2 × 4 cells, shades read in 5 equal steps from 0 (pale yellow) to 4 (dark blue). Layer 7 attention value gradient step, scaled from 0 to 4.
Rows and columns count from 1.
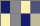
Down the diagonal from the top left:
4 2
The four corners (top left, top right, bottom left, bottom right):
4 3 0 1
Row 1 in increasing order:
0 2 3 4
